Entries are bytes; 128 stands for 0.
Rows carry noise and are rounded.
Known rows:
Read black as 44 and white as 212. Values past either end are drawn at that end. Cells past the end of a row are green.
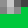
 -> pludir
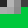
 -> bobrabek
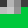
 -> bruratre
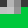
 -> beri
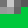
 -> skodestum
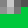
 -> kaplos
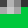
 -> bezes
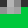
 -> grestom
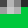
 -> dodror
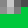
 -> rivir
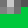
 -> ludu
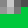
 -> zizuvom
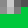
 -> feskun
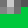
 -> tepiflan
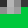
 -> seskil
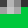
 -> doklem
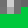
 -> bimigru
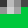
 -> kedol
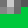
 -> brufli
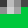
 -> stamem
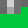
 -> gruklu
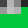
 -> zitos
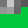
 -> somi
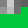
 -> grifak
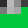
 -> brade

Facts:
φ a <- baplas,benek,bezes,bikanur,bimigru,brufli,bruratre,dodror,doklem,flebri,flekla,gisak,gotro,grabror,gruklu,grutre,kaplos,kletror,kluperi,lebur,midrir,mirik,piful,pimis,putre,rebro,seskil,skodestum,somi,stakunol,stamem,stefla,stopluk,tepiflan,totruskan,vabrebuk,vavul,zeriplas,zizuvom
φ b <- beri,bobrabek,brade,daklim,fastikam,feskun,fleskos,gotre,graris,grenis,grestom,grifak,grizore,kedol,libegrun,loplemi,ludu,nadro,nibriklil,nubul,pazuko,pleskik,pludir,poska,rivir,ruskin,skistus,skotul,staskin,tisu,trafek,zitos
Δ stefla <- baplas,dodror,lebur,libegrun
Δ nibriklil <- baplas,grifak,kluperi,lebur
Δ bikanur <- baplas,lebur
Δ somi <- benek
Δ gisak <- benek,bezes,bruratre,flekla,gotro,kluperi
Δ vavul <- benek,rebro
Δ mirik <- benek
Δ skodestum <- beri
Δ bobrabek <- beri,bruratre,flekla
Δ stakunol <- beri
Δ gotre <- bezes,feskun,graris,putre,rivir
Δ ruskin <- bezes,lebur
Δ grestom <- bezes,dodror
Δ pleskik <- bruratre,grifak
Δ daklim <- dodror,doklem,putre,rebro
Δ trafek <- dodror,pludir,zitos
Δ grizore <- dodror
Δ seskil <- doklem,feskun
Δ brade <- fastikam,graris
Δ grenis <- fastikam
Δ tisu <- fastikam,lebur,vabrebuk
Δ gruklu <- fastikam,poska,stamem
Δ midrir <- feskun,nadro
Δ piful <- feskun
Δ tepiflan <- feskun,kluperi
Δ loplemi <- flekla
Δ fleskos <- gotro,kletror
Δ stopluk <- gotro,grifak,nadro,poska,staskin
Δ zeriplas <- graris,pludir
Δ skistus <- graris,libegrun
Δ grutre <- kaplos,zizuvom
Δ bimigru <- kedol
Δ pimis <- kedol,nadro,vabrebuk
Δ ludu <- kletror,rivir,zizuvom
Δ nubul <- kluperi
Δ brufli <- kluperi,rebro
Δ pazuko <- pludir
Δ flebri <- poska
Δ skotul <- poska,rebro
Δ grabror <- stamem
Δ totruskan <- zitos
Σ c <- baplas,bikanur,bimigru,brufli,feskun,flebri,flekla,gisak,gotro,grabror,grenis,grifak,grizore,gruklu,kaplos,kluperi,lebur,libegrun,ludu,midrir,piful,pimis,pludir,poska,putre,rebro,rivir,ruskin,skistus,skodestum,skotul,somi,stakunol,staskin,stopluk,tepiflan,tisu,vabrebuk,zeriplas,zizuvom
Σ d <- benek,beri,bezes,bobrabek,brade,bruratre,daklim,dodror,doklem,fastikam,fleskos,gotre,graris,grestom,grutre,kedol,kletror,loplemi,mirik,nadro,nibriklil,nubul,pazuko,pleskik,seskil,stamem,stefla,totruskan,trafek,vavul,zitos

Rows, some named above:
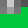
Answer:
ruskin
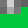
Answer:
grenis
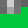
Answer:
tisu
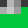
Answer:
kletror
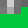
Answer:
flebri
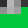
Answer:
seskil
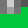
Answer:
bikanur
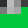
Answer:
brade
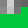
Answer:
poska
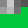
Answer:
kluperi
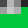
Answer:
dodror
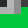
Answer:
loplemi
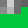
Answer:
staskin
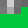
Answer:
flebri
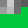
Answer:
gotro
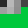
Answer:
pleskik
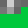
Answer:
stopluk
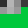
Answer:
grutre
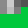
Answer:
lebur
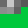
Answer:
gisak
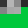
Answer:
trafek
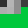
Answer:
loplemi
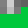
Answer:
vabrebuk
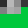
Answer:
stefla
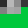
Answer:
stefla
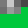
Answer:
zeriplas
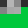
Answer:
trafek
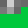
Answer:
stopluk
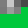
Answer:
grizore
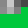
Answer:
putre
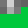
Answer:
grenis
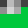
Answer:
fastikam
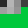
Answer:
vavul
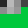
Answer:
nibriklil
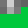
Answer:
grenis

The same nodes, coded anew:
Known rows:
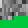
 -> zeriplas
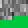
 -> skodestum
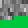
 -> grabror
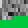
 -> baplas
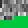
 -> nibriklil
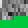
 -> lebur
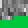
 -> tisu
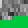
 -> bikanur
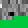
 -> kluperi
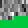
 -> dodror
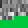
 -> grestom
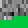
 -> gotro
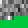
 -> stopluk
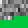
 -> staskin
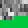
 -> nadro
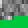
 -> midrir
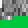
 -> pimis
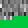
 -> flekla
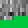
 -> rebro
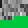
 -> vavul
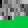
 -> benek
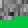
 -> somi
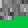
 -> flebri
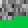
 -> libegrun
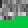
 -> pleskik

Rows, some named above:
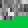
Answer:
nadro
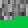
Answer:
putre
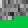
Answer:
grifak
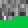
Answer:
rivir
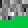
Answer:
doklem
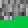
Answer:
putre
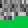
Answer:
stefla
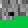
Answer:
kluperi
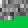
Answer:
staskin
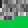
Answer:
nibriklil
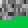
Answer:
libegrun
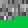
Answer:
kaplos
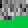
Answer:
graris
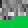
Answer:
seskil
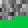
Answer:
skistus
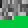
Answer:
fleskos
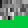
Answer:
bezes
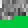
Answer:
vabrebuk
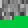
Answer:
feskun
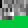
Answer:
grutre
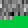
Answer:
gisak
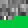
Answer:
zizuvom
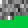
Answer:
stopluk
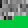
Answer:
brade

